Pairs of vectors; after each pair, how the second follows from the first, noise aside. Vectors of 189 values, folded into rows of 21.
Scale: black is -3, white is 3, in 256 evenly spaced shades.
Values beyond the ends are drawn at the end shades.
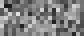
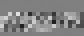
partly zeroed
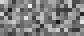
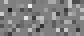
partly zeroed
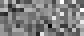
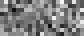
copied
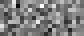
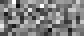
copied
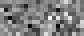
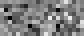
copied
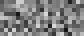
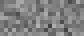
shrunk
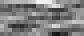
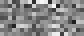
sign-scrambled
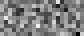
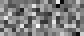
copied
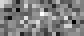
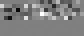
partly zeroed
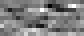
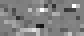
partly zeroed
